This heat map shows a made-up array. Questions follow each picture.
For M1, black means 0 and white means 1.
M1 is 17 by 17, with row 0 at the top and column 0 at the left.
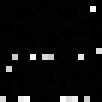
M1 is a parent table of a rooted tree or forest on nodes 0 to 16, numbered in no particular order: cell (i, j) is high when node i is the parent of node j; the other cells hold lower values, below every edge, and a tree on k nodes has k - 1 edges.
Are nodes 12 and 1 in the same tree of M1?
yes
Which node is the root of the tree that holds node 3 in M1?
9
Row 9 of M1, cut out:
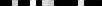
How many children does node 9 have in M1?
5
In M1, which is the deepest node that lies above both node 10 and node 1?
16
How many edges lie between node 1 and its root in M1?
4
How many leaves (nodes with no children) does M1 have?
12
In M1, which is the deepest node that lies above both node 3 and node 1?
16
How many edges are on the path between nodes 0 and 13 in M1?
4
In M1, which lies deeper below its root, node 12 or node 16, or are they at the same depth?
node 12
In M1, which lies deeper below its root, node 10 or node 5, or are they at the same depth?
node 10
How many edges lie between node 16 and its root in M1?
2
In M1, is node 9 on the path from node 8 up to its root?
yes
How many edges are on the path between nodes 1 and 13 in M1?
5
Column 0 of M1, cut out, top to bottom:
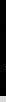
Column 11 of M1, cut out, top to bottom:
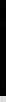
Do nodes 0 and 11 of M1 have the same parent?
yes
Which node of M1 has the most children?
16
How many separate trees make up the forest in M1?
2
